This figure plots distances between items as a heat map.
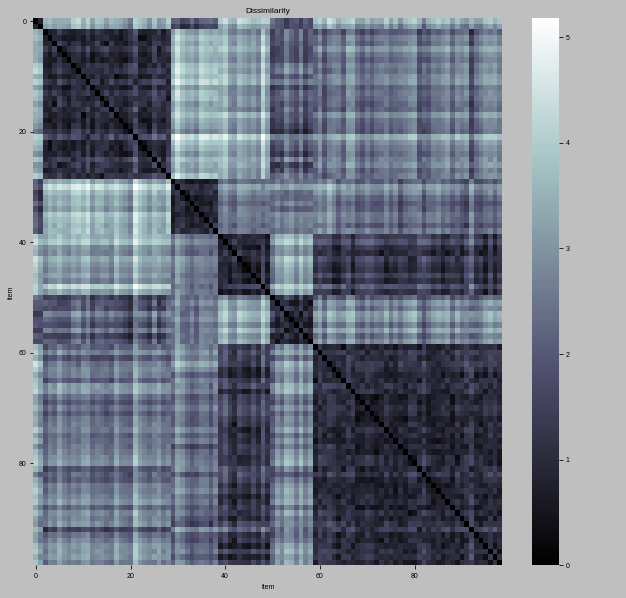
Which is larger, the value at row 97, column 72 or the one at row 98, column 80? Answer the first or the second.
the first
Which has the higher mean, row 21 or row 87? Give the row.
21
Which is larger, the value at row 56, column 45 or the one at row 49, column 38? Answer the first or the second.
the first
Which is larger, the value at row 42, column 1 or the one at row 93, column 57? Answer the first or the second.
the first
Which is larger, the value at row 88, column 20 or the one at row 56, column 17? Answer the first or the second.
the second
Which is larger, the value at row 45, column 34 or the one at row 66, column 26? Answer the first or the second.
the second
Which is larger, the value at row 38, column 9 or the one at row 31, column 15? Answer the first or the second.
the first
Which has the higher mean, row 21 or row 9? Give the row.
21
